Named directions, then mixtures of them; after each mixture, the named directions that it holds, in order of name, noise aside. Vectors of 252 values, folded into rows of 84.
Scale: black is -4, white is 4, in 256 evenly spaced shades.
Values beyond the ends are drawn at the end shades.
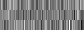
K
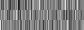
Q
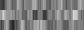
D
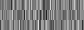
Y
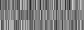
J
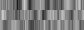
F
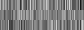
J, K, Y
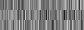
K, Q, Y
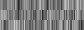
F, K, Q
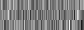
K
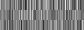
J, Q, Y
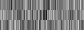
F, Y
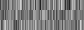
F, J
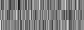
Q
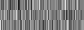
Q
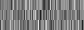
Y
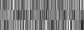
K, Y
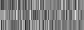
D, Q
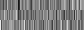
J, K, Q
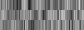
F, K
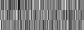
Q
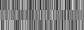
J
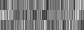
D, F, K
